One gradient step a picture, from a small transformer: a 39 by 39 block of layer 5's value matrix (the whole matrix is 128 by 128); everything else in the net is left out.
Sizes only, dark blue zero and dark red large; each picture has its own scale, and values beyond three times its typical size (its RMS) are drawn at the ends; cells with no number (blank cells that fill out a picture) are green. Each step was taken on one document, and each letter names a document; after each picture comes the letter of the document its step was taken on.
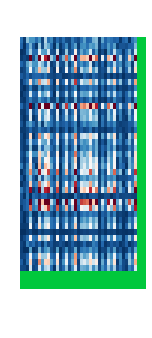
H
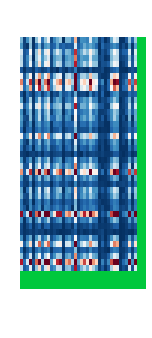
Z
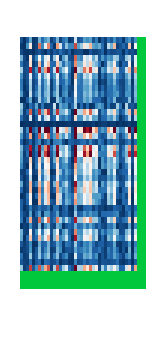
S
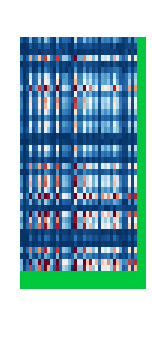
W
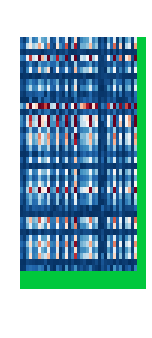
H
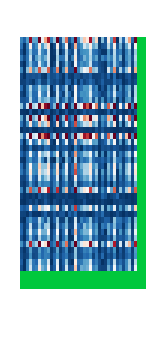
H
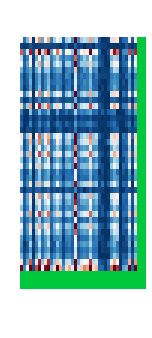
Z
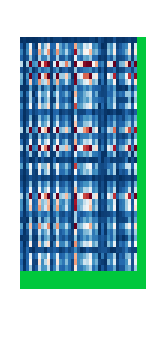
S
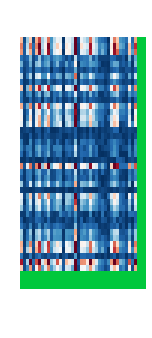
Z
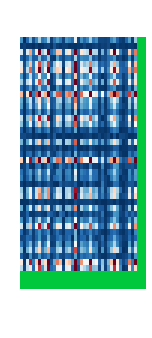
Z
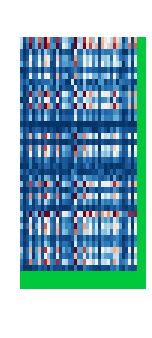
W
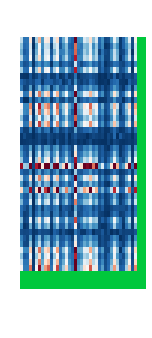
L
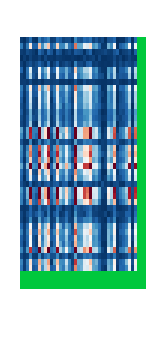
S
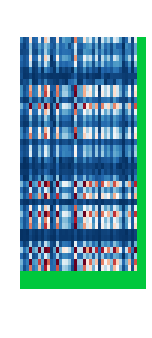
W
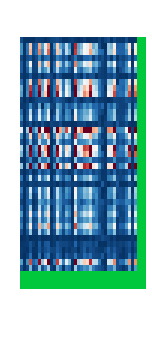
S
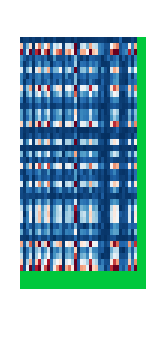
Z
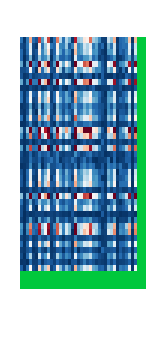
S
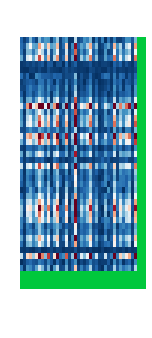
H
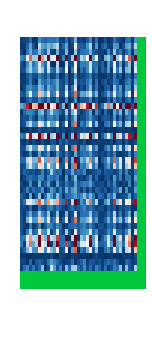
H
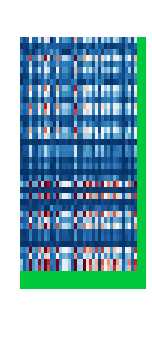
W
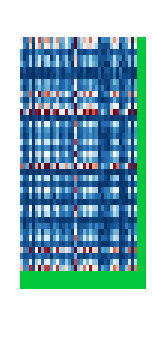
L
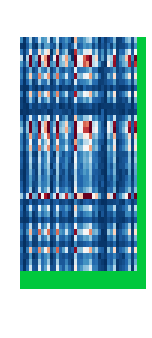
S
